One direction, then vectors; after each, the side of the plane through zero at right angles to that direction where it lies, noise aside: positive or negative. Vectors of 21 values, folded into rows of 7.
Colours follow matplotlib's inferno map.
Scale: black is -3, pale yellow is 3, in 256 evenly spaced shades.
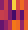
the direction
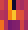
negative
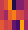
negative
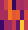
negative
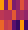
negative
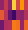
positive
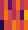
positive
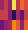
positive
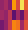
positive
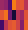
positive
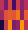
negative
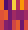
positive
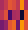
positive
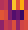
positive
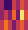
negative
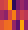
negative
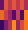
positive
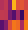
positive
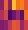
positive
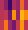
negative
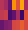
positive
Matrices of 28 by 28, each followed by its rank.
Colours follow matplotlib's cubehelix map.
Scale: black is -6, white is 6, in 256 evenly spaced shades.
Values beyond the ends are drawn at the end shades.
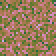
full rank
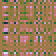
two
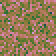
full rank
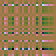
one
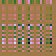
one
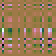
one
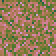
full rank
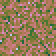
full rank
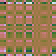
one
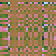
two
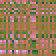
two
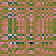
two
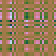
one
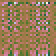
two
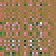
two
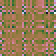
two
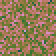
full rank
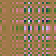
one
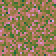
full rank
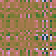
two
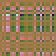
one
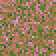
full rank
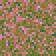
full rank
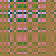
one
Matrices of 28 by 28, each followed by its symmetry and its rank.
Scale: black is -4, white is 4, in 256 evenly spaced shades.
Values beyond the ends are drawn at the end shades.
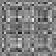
antisymmetric, rank two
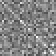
symmetric, rank five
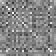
symmetric, rank five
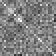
symmetric, rank five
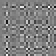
antisymmetric, rank two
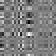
neither, rank two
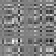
neither, rank two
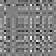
antisymmetric, rank two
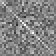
symmetric, rank five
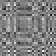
antisymmetric, rank two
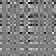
neither, rank two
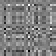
antisymmetric, rank two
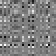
neither, rank two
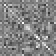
symmetric, rank five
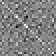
symmetric, rank five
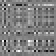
neither, rank two
